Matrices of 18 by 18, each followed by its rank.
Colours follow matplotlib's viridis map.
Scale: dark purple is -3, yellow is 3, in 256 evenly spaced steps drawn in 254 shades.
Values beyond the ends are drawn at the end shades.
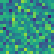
full rank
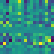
three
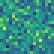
full rank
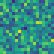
full rank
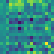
three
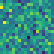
full rank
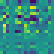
three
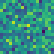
full rank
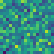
full rank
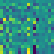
three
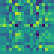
three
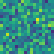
full rank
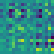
three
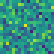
full rank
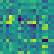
three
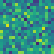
full rank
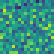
full rank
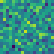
full rank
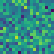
full rank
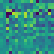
three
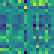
three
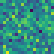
full rank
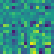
three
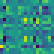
three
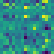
three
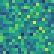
full rank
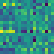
three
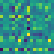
three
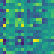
three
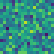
full rank
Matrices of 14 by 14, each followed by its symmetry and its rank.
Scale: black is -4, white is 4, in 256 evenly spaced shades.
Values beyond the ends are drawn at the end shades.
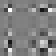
symmetric, rank one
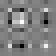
symmetric, rank one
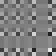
symmetric, rank one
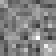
symmetric, rank three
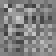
symmetric, rank three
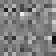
neither, rank three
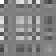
symmetric, rank one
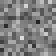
antisymmetric, full rank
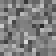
antisymmetric, full rank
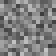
antisymmetric, full rank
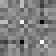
symmetric, rank three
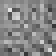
symmetric, rank three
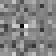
neither, rank three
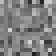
neither, rank three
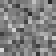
antisymmetric, full rank
